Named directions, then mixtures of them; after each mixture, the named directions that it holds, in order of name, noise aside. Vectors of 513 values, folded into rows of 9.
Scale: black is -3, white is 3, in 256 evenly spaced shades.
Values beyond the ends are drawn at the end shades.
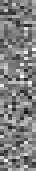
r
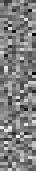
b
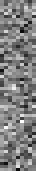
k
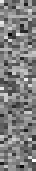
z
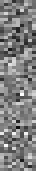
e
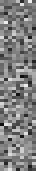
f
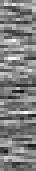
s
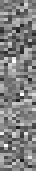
e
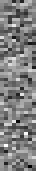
e, f, s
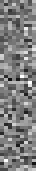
f, r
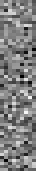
r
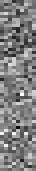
e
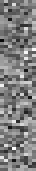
e, r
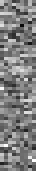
e, s, z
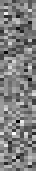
e, k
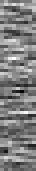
s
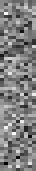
e, k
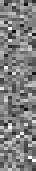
b, z
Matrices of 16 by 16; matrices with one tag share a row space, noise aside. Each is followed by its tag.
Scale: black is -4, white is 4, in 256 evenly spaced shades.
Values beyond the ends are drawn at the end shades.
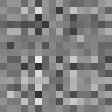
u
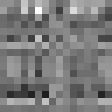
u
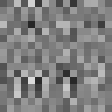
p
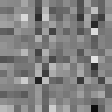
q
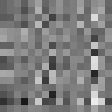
q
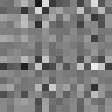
q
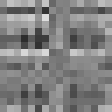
u
